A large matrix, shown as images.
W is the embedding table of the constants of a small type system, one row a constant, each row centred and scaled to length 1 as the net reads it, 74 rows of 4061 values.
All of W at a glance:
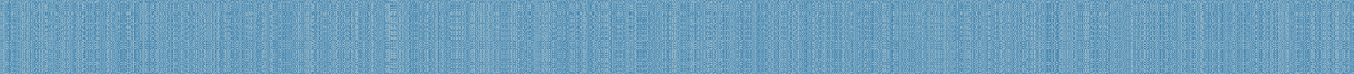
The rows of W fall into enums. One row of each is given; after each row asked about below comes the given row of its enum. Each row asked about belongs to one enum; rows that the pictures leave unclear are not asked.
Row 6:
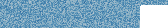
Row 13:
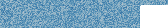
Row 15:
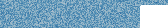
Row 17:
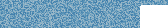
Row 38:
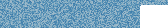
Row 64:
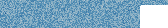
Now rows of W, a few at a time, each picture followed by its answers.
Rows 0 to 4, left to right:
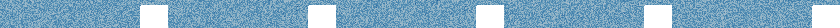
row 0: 38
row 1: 64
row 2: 64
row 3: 15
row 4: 17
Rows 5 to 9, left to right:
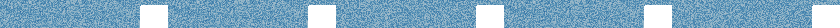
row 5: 6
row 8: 6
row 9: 38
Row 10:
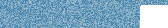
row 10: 6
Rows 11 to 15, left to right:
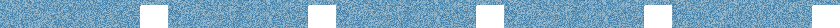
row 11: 38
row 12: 13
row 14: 13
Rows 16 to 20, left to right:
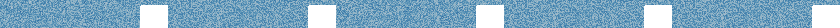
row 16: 6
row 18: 13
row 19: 17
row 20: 17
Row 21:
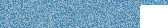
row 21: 17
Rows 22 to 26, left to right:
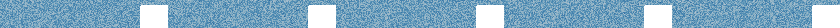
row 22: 38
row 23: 64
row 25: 15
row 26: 13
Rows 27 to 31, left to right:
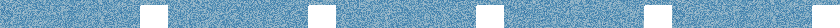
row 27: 13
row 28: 38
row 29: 17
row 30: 6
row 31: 13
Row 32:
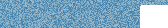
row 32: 38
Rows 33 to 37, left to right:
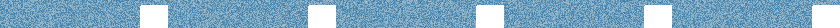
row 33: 17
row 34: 38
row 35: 6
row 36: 15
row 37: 38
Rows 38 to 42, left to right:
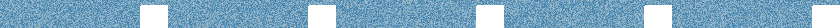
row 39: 38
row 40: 6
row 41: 64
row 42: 17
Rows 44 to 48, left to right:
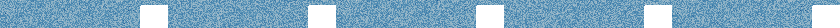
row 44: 64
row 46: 64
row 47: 38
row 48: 64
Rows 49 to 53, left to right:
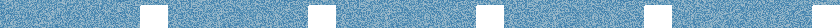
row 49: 15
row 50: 17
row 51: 17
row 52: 17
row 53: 38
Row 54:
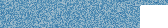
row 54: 15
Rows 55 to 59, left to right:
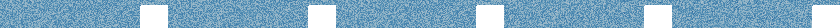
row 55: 38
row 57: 38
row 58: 15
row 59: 6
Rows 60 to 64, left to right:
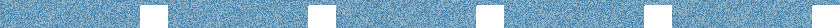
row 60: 15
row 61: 17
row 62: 64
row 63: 38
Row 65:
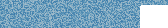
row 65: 17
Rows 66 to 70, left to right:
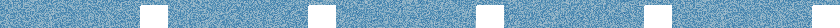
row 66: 17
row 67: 38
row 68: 6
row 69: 15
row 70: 17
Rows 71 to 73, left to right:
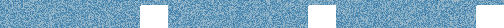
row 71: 17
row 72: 13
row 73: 64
